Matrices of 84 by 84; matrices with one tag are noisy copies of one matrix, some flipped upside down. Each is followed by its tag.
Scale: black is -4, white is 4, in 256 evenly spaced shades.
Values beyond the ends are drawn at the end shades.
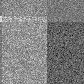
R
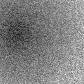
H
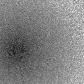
H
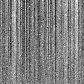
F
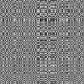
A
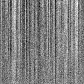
F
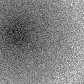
H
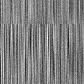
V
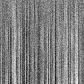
F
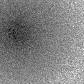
H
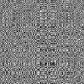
A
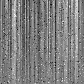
F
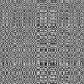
A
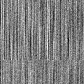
V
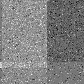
R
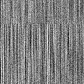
V
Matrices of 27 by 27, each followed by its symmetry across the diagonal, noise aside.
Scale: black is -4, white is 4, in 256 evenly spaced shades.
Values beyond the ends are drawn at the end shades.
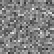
neither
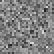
symmetric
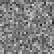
neither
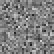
symmetric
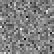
neither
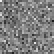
neither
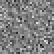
antisymmetric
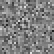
antisymmetric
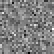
antisymmetric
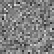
symmetric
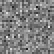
antisymmetric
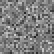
symmetric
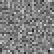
antisymmetric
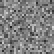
neither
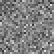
symmetric
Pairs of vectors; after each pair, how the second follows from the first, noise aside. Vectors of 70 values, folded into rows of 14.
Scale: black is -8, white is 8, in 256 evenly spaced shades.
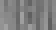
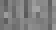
wrapped around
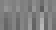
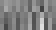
scaled up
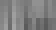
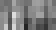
scaled up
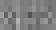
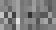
scaled up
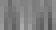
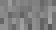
sign-scrambled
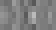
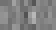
copied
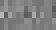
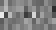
scaled up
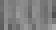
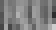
scaled up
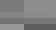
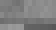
copied
